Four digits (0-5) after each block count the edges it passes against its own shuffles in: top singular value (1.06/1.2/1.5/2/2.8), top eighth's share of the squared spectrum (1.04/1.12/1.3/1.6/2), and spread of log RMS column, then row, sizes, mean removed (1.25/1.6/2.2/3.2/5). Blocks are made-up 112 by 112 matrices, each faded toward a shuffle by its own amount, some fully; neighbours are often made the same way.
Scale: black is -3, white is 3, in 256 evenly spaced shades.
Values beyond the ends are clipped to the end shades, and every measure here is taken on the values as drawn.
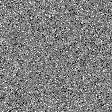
1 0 0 0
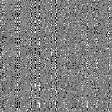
5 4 4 2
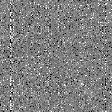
4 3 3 1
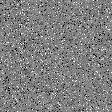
2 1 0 0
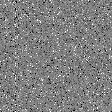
2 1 1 0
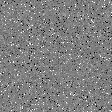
2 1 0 0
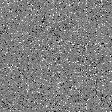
3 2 1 0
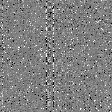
4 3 2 0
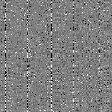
5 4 3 1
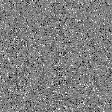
3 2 1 0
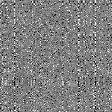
4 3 3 1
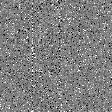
3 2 2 0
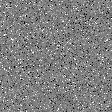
0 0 0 0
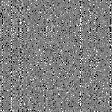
4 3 3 1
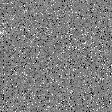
3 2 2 0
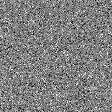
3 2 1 0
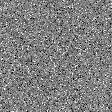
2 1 0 0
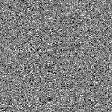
4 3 2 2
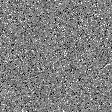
0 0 0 0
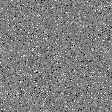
2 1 0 0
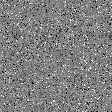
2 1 0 0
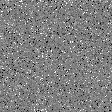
2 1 0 1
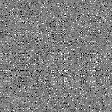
4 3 1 2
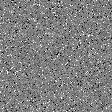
0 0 0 0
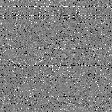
4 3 1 2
